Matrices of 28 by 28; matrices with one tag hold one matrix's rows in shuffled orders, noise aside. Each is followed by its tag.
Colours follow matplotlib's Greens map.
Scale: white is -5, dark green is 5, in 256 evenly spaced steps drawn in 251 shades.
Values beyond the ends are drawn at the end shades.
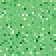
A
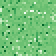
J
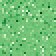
A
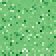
A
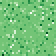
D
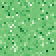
D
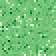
J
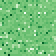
J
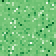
D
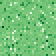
D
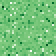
D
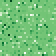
J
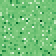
A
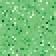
D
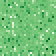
D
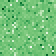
D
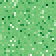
D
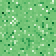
D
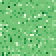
J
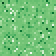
D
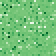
J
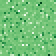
A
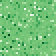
J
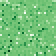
J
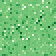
A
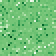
J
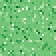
A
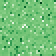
A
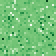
D
